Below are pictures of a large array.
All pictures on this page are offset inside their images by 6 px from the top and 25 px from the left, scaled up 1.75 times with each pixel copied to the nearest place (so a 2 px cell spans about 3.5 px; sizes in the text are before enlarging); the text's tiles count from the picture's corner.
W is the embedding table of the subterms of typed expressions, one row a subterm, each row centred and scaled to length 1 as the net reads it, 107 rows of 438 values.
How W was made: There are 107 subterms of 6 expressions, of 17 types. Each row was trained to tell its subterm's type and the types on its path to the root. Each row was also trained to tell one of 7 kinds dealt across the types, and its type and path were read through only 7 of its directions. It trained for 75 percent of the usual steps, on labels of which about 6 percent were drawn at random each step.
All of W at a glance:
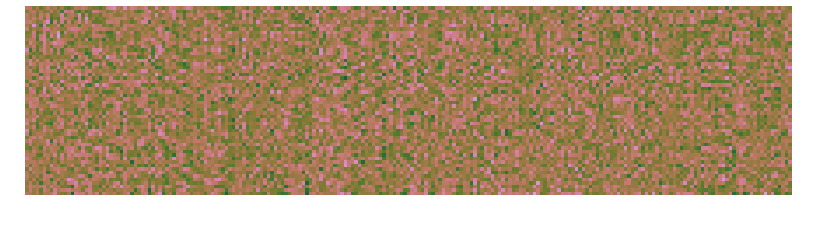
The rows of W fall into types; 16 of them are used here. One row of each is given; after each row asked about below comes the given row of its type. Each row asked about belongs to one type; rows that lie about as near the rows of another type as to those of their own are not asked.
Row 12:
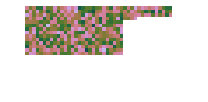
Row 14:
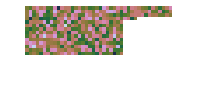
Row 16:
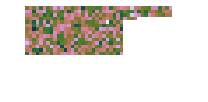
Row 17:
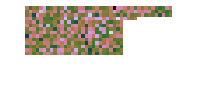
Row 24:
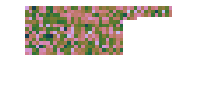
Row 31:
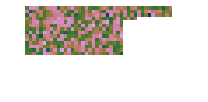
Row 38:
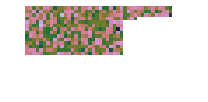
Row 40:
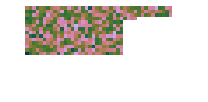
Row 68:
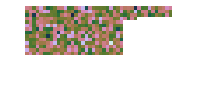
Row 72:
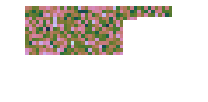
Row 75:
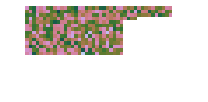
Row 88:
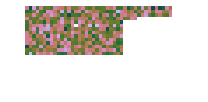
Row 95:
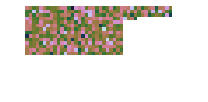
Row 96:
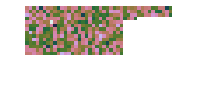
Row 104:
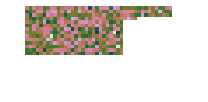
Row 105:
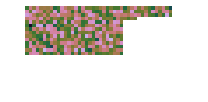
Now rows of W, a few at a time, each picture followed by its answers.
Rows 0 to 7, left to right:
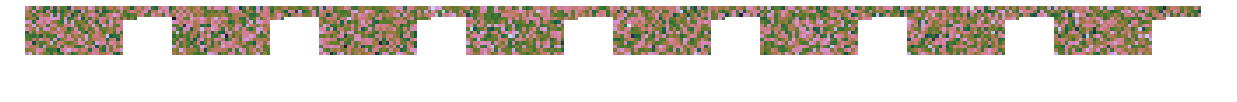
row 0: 68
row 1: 96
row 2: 12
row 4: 68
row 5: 40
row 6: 88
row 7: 40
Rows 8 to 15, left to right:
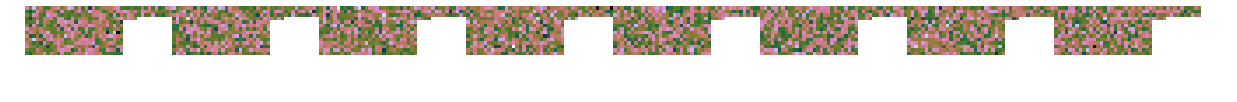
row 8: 40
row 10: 105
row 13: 68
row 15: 17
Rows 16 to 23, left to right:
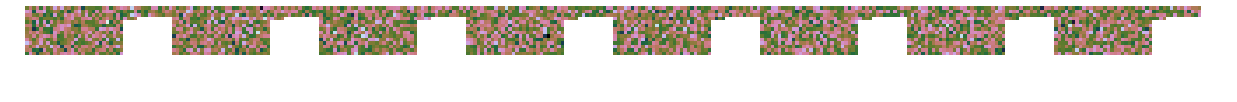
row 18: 72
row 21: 95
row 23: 75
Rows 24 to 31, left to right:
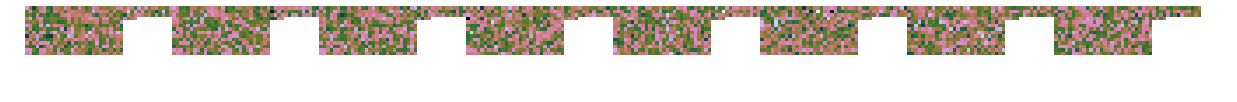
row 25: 24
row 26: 24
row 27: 96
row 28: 75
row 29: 88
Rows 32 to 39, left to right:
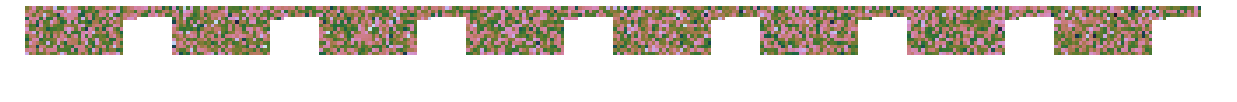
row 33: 12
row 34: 12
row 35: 72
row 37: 31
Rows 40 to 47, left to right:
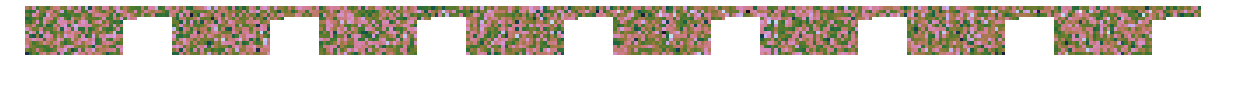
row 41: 16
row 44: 38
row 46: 105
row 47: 95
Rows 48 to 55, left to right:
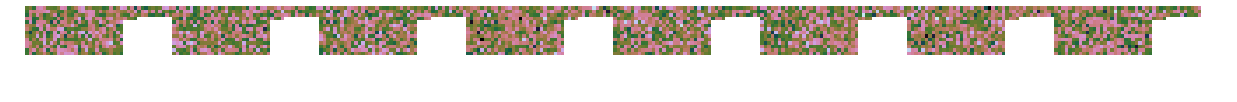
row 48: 95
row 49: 12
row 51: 12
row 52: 95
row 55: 40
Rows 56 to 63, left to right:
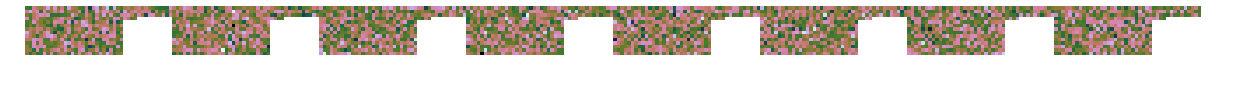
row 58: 75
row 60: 88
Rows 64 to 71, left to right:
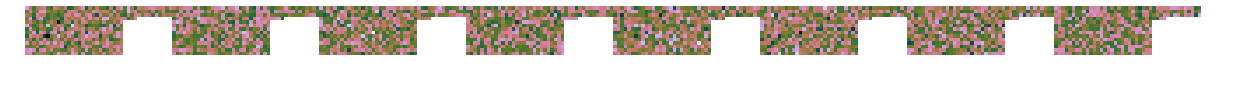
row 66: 88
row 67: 72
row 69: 88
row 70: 24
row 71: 24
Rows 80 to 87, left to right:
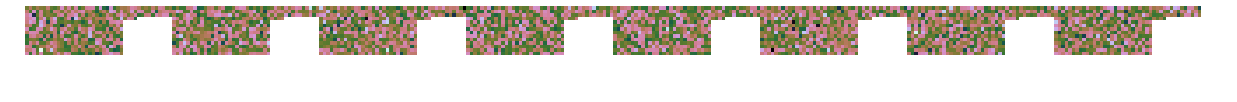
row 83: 72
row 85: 38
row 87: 68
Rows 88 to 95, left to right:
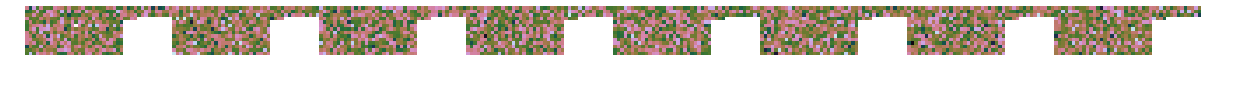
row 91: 38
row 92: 95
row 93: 31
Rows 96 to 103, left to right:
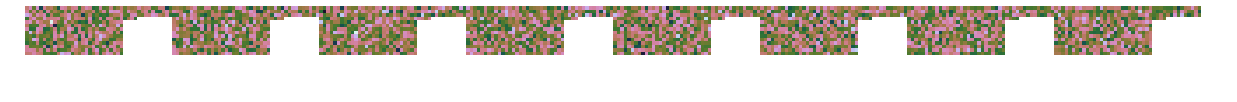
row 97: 75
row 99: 24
